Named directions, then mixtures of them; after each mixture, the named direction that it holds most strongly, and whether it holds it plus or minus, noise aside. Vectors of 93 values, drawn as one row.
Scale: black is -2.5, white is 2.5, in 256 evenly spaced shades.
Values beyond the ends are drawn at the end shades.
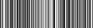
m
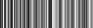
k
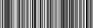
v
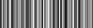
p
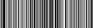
m, minus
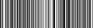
m, plus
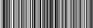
m, minus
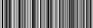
v, plus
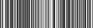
m, plus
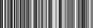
k, plus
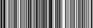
m, minus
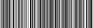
m, minus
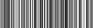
v, plus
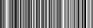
v, minus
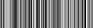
v, minus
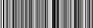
k, minus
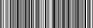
m, plus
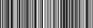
v, plus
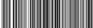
m, minus
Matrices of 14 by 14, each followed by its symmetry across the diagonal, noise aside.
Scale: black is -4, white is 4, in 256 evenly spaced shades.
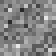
symmetric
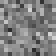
antisymmetric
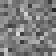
neither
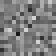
antisymmetric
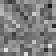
antisymmetric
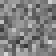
neither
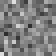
neither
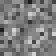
symmetric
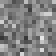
neither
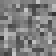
antisymmetric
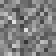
neither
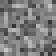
symmetric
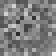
symmetric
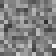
neither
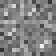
symmetric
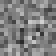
antisymmetric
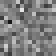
antisymmetric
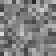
antisymmetric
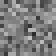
neither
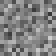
symmetric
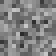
symmetric
